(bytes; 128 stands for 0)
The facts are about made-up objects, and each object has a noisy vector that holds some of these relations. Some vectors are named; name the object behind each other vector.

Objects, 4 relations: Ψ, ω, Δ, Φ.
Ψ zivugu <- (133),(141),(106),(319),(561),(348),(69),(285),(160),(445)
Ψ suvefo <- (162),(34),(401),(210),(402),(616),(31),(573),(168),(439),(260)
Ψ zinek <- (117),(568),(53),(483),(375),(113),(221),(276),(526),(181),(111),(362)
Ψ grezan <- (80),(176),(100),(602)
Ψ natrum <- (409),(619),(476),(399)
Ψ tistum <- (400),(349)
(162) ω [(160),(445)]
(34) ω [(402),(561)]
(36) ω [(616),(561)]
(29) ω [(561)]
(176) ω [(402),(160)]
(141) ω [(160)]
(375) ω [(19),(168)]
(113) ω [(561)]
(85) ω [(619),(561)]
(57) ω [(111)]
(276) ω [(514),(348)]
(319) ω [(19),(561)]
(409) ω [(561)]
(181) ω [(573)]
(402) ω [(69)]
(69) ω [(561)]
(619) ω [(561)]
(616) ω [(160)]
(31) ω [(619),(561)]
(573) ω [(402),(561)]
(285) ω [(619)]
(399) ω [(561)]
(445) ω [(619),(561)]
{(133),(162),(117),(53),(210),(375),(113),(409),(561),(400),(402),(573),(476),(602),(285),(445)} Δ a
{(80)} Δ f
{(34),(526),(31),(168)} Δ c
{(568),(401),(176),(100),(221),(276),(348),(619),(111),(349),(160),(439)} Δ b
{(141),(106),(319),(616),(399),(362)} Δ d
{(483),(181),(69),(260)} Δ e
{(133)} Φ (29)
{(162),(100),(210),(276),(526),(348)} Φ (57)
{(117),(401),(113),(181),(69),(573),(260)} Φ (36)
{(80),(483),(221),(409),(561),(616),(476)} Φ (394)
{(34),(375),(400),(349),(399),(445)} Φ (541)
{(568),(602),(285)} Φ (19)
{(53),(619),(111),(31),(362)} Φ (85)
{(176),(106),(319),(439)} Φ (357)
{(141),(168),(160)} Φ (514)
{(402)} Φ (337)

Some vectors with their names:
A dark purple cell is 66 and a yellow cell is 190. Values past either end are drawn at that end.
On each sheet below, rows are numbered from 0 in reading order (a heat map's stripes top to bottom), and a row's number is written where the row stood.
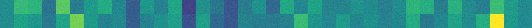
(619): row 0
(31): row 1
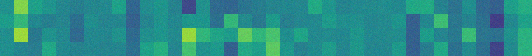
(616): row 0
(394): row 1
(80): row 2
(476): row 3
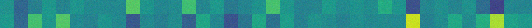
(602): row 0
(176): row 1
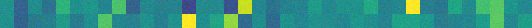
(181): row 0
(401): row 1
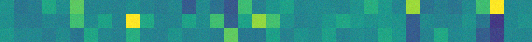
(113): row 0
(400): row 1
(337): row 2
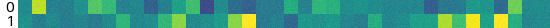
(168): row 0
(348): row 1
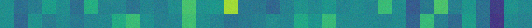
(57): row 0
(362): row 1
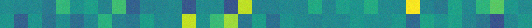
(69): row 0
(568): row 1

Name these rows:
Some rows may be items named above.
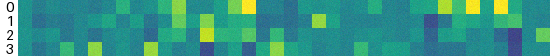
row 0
(348)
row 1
(526)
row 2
(221)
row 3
(375)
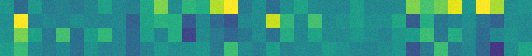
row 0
(276)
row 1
(561)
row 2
(160)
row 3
(394)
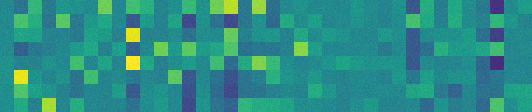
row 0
(349)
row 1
(619)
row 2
(541)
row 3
(526)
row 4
(400)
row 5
(19)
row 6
(616)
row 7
(409)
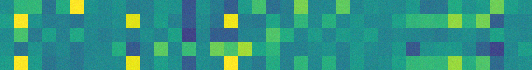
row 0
(34)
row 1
(514)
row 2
(402)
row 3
(483)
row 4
(514)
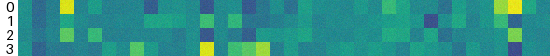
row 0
(162)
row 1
(210)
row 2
(285)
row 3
(260)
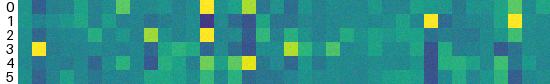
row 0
(401)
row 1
(36)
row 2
(117)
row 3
(561)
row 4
(100)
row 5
(210)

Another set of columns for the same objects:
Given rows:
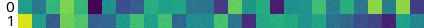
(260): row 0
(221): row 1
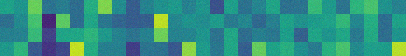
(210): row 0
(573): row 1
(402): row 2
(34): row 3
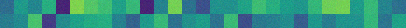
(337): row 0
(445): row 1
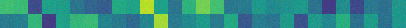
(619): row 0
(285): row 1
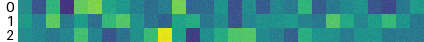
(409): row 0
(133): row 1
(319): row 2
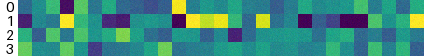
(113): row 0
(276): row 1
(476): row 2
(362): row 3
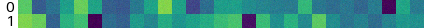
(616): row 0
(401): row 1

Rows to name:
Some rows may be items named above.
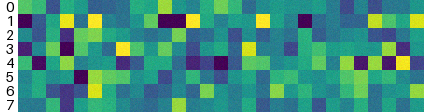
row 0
(160)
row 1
(514)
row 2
(409)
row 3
(375)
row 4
(80)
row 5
(57)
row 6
(31)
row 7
(285)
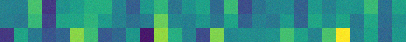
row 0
(445)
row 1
(402)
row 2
(36)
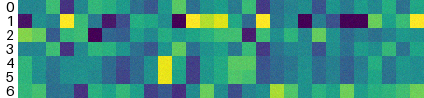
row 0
(162)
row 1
(348)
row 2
(401)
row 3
(162)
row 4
(399)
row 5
(399)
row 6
(526)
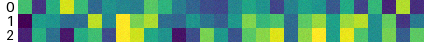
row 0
(483)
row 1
(19)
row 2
(168)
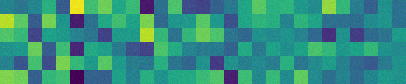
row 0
(394)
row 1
(111)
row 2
(176)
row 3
(117)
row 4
(561)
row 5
(401)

